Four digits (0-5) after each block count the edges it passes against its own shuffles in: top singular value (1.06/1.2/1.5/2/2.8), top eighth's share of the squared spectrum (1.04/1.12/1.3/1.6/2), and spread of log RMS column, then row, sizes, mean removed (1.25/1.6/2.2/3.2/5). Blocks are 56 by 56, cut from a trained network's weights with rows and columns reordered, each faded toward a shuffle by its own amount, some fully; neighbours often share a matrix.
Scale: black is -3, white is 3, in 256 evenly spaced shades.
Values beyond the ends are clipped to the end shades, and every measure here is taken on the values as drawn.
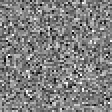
0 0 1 0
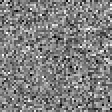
0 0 0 0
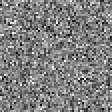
0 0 0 0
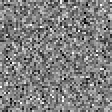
0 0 1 0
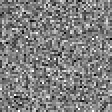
0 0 0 0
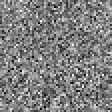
0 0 0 0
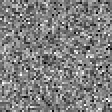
0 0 0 0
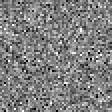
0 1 0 0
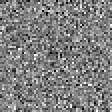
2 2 0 1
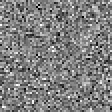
1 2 0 0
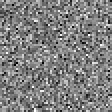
1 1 0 0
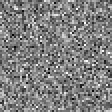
1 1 0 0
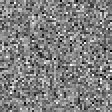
0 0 0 0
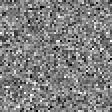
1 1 0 0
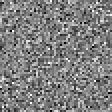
0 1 0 0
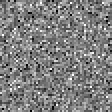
1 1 0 0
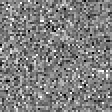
0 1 0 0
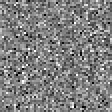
1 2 1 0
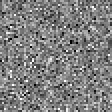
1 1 0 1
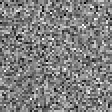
0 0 0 0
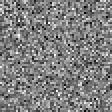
2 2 0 0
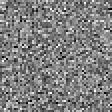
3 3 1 2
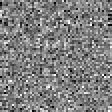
3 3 1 2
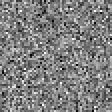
2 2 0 0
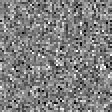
2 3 2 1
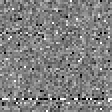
3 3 0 2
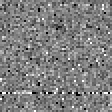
2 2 0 2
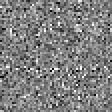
2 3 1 2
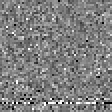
3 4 0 2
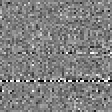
3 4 0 2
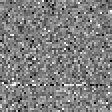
2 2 0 1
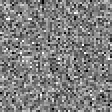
2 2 1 0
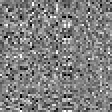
3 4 3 2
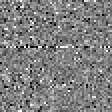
3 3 1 2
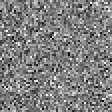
0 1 0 1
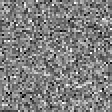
0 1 0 0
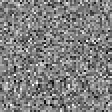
3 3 1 1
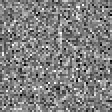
1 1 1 0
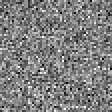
2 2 0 0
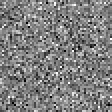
0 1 0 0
